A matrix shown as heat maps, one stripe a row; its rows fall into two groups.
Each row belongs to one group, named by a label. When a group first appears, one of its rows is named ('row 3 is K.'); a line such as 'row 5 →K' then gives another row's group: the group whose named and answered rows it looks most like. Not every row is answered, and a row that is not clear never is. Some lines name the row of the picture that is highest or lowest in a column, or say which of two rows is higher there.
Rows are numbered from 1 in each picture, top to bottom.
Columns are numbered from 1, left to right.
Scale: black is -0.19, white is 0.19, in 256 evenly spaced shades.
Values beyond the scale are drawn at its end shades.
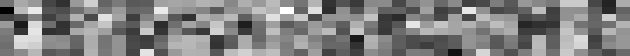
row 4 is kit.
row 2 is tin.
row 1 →tin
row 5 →kit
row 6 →tin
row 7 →tin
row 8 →tin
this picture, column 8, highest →3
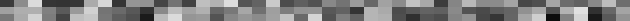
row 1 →kit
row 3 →tin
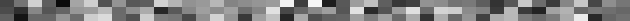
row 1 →tin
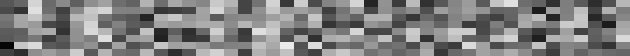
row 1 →kit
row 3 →tin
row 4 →tin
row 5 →kit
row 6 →kit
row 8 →kit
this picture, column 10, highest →6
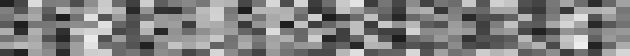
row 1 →kit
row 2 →kit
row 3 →tin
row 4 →kit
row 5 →kit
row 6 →tin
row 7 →tin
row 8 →kit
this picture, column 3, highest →1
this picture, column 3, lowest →4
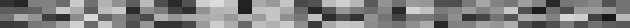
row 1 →kit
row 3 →tin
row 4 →kit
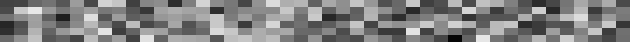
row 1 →kit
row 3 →tin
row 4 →kit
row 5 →kit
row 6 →tin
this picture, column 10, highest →4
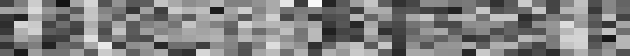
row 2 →tin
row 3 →kit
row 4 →tin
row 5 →tin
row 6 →tin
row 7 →kit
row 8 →kit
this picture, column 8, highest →7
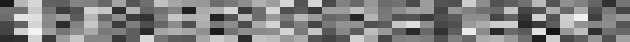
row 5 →tin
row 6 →kit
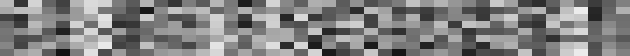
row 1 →kit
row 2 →tin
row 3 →kit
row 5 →tin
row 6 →kit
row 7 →kit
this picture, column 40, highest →4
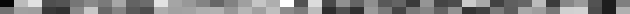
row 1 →tin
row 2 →tin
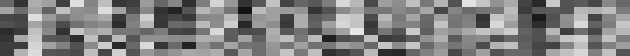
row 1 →kit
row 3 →kit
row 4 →kit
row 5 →kit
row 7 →kit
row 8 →tin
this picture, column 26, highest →5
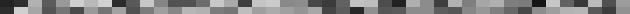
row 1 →kit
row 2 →tin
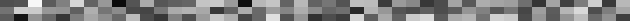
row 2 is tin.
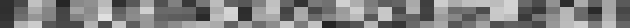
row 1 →kit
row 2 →kit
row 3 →kit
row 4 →tin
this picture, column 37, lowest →4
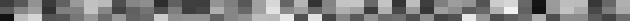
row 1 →kit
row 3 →tin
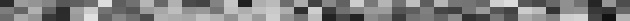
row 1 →kit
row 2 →tin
